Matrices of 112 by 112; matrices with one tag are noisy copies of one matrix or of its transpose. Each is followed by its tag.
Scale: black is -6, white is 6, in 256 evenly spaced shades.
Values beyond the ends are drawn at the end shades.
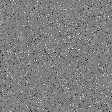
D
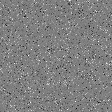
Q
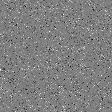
Q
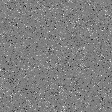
Q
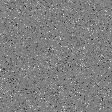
Q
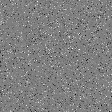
D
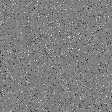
D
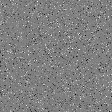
D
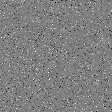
D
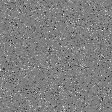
Q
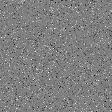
D
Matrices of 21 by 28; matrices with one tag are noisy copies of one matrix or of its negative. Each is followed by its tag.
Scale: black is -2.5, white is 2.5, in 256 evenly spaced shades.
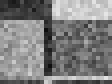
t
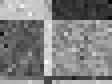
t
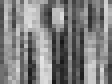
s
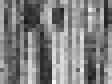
s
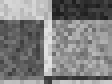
t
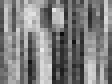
s
